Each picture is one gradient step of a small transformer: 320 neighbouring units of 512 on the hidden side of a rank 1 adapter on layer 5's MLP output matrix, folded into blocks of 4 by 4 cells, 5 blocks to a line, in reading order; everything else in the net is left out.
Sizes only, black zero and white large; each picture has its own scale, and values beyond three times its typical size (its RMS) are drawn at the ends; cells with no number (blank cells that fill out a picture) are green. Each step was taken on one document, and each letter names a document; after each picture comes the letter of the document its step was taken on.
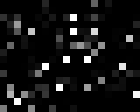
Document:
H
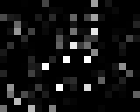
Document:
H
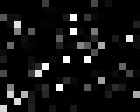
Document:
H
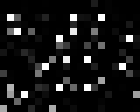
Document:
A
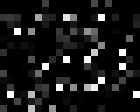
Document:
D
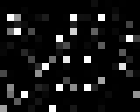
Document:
A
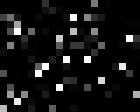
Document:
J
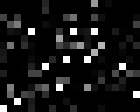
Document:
H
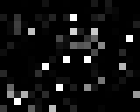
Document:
D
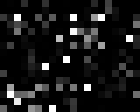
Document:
D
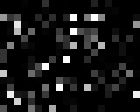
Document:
H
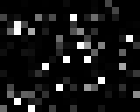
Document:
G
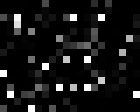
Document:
D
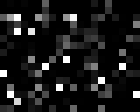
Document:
D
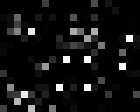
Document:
G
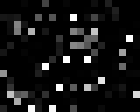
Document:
G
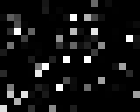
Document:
J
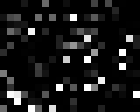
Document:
G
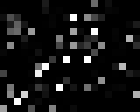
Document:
J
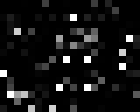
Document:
G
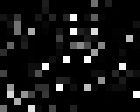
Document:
H
